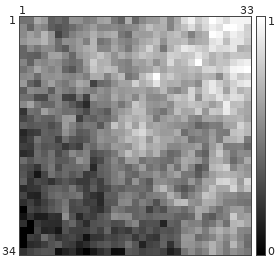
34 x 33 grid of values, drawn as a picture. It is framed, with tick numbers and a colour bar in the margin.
Slope: up to the top right. Ninth with the lowest average: bottom left. Ninth with the highest average: top right. Stripes: none. Mirror symmetry: none.
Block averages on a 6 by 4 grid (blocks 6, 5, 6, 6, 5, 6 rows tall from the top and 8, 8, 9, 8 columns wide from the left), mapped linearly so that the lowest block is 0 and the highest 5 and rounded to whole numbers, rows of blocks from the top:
2 3 4 5
2 3 4 5
2 2 3 4
1 2 3 3
1 1 2 3
0 0 1 3
